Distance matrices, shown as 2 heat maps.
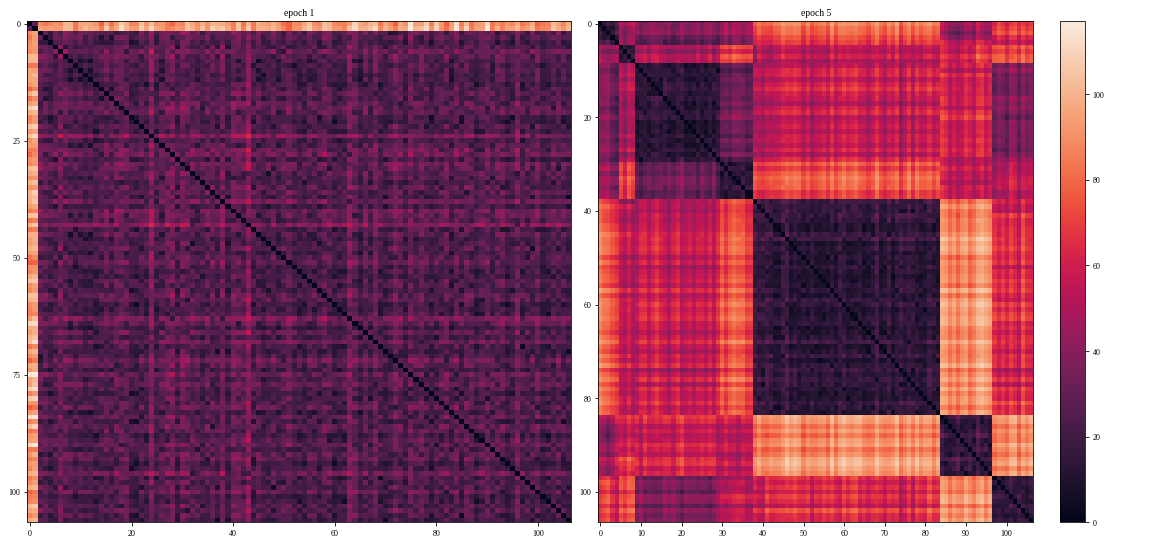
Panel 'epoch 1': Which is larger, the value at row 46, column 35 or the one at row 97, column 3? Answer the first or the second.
the first
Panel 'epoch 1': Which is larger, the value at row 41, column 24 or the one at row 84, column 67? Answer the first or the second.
the first
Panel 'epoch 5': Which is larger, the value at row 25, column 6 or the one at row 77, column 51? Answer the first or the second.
the first
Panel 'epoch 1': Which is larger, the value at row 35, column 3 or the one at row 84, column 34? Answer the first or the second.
the first
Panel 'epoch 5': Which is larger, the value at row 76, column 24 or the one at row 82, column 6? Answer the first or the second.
the first
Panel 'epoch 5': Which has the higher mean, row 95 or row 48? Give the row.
95
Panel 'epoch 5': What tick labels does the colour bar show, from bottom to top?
0, 20, 40, 60, 80, 100
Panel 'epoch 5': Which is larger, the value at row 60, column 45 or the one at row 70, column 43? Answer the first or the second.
the first
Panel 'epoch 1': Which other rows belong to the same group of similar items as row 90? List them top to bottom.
2, 3, 4, 5, 6, 7, 8, 9, 10, 11, 12, 13, 14, 15, 16, 17, 18, 19, 20, 21, 22, 23, 24, 25, 26, 27, 28, 29, 30, 31, 32, 33, 34, 35, 36, 37, 38, 39, 40, 41, 42, 43, 44, 45, 46, 47, 48, 49, 50, 51, 52, 53, 54, 55, 56, 57, 58, 59, 60, 61, 62, 63, 64, 65, 66, 67, 68, 69, 70, 71, 72, 73, 74, 75, 76, 77, 78, 79, 80, 81, 82, 83, 84, 85, 86, 87, 88, 89, 91, 92, 93, 94, 95, 96, 97, 98, 99, 100, 101, 102, 103, 104, 105, 106
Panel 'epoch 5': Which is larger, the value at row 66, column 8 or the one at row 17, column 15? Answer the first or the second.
the first
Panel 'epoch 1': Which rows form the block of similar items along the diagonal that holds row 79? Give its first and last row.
2 to 106
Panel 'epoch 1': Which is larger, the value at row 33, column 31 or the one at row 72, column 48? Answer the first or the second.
the second
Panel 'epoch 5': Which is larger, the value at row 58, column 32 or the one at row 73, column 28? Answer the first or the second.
the first
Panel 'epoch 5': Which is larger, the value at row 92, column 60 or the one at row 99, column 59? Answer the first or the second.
the first
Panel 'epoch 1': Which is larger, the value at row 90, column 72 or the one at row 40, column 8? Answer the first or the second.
the first
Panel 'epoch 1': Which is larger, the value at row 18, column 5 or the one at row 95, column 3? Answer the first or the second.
the first
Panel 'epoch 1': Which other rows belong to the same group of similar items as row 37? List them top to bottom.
2, 3, 4, 5, 6, 7, 8, 9, 10, 11, 12, 13, 14, 15, 16, 17, 18, 19, 20, 21, 22, 23, 24, 25, 26, 27, 28, 29, 30, 31, 32, 33, 34, 35, 36, 38, 39, 40, 41, 42, 43, 44, 45, 46, 47, 48, 49, 50, 51, 52, 53, 54, 55, 56, 57, 58, 59, 60, 61, 62, 63, 64, 65, 66, 67, 68, 69, 70, 71, 72, 73, 74, 75, 76, 77, 78, 79, 80, 81, 82, 83, 84, 85, 86, 87, 88, 89, 90, 91, 92, 93, 94, 95, 96, 97, 98, 99, 100, 101, 102, 103, 104, 105, 106
